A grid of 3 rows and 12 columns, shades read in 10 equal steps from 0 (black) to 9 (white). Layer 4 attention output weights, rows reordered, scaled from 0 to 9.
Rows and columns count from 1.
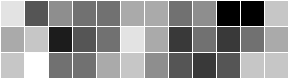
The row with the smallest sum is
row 1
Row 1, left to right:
8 3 5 4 4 6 6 4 5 0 0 7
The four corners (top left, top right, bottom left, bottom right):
8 7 7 7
